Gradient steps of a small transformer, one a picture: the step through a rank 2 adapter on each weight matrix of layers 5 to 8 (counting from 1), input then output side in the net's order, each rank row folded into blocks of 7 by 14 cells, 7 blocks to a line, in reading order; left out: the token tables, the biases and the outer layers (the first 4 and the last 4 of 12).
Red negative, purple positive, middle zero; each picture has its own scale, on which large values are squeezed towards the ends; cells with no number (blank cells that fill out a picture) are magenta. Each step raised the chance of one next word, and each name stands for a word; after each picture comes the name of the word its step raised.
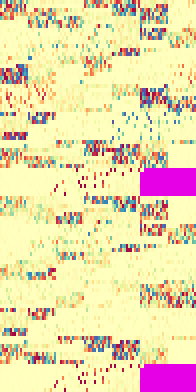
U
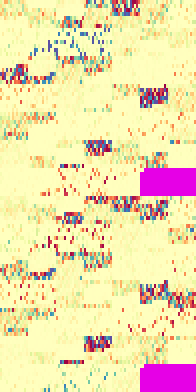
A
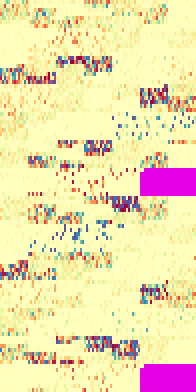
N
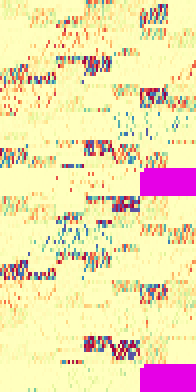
N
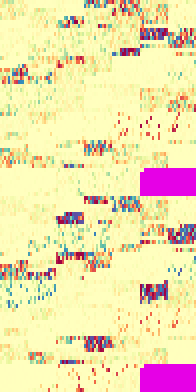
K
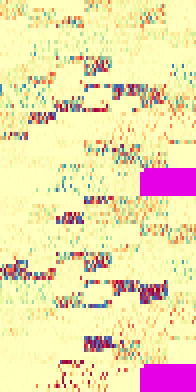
K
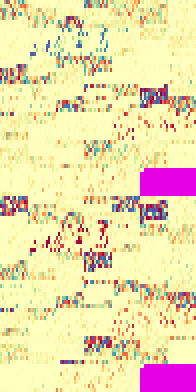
A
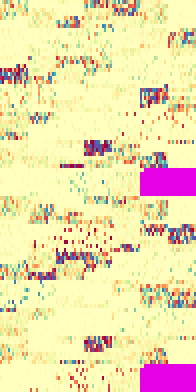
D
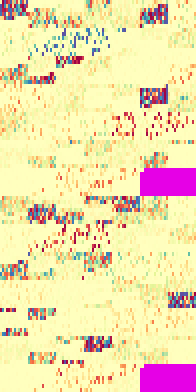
A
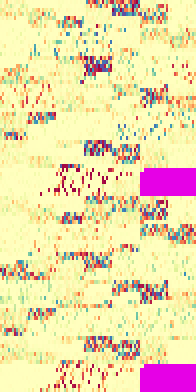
U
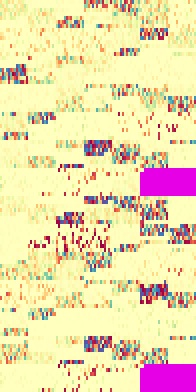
D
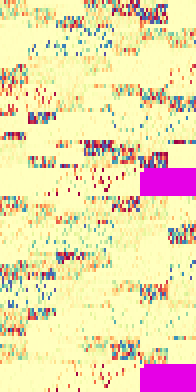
U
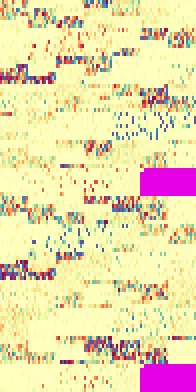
N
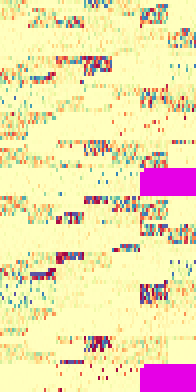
K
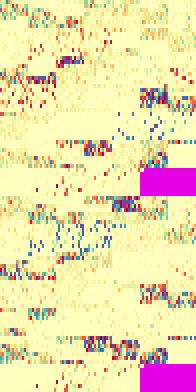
N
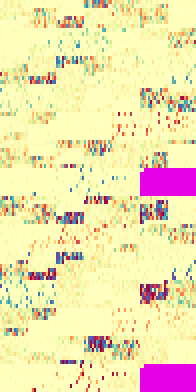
K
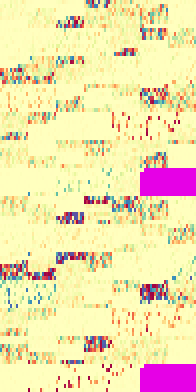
K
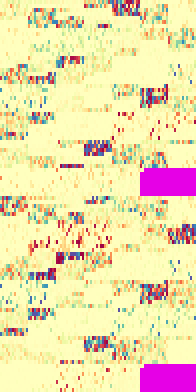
D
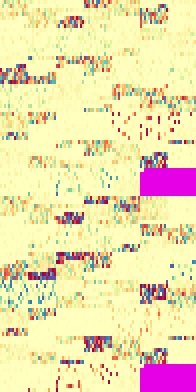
K
